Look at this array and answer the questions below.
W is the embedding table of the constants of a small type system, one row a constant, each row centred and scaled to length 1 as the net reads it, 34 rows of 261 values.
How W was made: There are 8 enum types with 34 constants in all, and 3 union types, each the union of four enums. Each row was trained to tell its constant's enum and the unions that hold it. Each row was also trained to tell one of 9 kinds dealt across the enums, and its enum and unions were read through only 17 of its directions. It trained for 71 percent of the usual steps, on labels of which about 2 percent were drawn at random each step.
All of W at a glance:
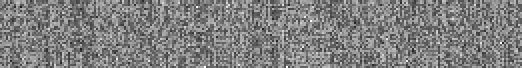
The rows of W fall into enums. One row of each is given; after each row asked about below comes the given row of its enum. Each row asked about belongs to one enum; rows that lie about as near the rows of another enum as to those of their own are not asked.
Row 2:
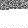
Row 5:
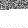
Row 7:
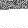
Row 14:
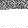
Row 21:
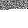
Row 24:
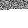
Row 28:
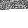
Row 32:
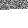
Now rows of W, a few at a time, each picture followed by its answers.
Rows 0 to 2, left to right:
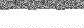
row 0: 7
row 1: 7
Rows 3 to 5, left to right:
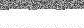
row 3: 5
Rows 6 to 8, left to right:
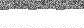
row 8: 28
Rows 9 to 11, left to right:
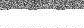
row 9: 24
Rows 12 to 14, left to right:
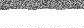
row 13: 14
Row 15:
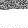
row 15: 21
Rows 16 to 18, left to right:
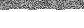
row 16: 2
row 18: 28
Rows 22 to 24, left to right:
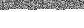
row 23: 5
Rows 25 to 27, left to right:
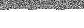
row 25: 2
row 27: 28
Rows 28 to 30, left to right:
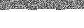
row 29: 5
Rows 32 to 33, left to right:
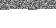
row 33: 21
